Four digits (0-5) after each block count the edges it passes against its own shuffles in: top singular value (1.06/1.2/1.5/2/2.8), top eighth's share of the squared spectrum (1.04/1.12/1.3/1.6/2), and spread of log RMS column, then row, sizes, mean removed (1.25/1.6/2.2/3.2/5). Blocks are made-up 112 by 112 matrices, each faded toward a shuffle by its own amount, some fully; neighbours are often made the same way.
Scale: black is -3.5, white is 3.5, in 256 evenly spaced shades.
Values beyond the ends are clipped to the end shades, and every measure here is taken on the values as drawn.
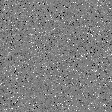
0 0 0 0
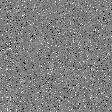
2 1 1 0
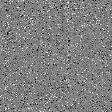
1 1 1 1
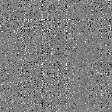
2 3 3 2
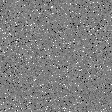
0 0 0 0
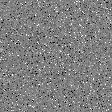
0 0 0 0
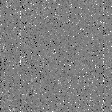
2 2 2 0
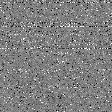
2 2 0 3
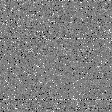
2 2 0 2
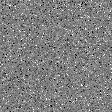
2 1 0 0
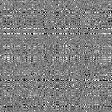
5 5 3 4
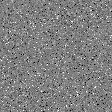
0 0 0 0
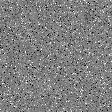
0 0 0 0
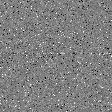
2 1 0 0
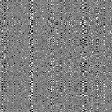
5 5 4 3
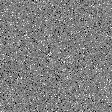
2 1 0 0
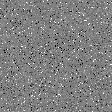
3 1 0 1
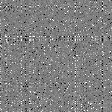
4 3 2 2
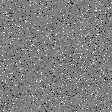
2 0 0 0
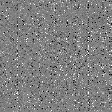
4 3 2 1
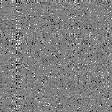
4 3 2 2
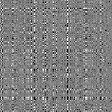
5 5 4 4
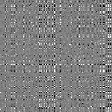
5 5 4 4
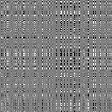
5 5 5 4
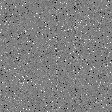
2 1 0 0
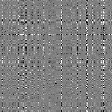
5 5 4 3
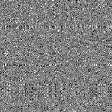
4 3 2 2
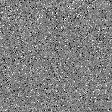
3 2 0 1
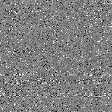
4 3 1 2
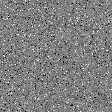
2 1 0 0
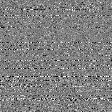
2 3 0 4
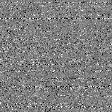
2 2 0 3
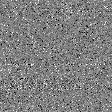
1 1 0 2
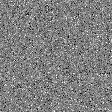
2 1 0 0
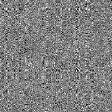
4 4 3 2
